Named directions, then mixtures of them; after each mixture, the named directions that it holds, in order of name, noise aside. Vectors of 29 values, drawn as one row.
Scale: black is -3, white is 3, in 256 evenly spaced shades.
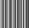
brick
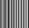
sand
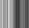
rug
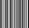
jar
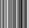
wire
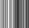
brick, rug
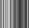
jar, rug, wire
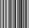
brick, wire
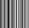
brick, sand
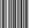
brick, jar, wire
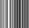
jar, rug, sand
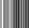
rug, sand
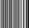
brick, sand, wire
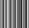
brick, wire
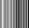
jar, rug, sand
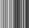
brick, rug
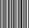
sand, wire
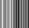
rug, sand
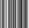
jar, wire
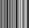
wire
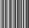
brick
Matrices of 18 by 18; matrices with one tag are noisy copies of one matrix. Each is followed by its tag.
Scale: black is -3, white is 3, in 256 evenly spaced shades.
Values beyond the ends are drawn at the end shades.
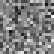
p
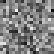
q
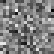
q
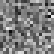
p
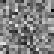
q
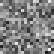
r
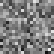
r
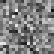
q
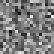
p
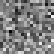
p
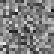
q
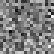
p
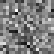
q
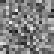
q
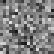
q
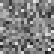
r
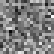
p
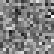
p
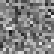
p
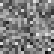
r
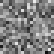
r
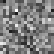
q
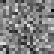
q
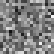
p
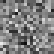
q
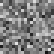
r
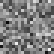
r
